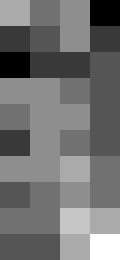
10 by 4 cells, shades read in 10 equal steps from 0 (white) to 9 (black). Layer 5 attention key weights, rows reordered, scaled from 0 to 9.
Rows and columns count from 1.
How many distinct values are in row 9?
3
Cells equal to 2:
1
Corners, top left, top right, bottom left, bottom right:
3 9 6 0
